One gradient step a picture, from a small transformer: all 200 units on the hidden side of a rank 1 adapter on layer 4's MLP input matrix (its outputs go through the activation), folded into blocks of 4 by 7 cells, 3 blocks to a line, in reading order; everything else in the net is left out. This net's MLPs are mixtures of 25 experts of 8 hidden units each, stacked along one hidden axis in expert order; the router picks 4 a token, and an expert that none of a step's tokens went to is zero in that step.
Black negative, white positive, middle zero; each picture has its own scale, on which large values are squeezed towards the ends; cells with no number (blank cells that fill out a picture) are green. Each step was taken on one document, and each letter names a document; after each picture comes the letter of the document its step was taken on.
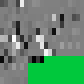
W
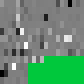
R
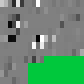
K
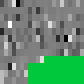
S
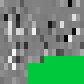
R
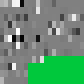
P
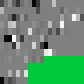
P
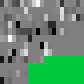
W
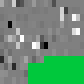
K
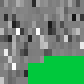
W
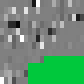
K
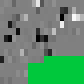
P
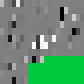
K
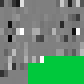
R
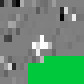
K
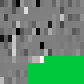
W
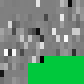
S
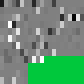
P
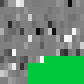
S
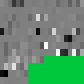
S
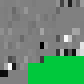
S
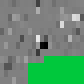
K
